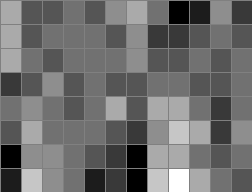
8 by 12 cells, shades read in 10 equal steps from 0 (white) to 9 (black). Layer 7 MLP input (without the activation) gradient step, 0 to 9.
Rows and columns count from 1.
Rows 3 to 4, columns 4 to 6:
5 5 5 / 6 5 6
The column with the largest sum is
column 7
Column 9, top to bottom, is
9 7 6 5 3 2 3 0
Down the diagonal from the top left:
3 6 6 6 5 6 9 2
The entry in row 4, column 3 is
4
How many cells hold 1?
0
